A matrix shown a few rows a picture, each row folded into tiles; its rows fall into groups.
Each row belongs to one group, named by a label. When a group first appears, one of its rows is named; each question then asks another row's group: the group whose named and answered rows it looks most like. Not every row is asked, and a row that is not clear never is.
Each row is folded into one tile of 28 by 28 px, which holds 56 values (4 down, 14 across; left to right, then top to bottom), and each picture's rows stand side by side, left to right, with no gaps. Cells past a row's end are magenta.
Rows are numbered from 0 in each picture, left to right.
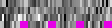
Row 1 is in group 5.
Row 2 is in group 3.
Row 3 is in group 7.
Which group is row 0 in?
3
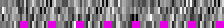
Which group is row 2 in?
5
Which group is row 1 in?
7
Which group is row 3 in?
7
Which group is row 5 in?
5
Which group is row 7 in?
7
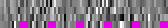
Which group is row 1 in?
7
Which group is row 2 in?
3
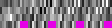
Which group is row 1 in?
7
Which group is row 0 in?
5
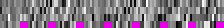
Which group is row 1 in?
7
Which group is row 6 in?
5
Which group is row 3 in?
3
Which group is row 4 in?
7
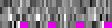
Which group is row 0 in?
5
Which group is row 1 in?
5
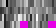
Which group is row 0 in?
3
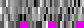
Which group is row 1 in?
5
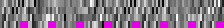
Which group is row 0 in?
7
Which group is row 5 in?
7
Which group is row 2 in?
3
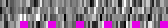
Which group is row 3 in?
5
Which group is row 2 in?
3
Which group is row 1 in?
5
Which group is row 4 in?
5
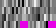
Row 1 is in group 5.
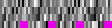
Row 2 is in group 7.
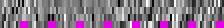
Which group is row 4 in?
5
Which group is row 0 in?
7
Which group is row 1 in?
3
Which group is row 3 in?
3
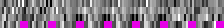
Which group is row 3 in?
3
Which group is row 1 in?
7
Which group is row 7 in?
5
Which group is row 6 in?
5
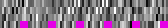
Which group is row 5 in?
5
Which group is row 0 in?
7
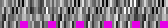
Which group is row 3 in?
7
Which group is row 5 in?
7
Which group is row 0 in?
7
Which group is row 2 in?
7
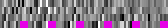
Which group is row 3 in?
5
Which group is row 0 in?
7
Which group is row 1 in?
5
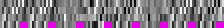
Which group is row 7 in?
7
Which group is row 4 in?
7
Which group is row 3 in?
5
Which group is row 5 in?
3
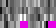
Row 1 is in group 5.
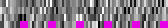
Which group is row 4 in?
7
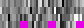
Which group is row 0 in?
3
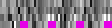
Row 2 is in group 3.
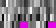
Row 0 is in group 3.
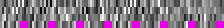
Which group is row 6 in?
5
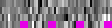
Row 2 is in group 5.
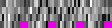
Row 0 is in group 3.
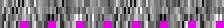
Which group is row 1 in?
3
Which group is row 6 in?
5
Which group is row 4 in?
7
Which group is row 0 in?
7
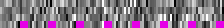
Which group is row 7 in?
5
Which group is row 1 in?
7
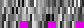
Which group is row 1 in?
3
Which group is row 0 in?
7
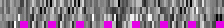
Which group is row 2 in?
7
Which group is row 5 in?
5
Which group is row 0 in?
5
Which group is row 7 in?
3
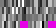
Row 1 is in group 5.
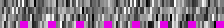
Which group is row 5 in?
5
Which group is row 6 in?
3
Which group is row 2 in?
5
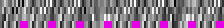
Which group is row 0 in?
7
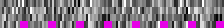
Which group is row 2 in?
7
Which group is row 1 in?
5
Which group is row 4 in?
5
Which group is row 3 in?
3
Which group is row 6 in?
5
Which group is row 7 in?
3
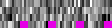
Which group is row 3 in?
3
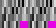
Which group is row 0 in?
7
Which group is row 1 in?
7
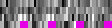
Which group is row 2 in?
5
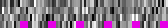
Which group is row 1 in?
3
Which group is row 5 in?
7
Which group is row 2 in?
5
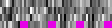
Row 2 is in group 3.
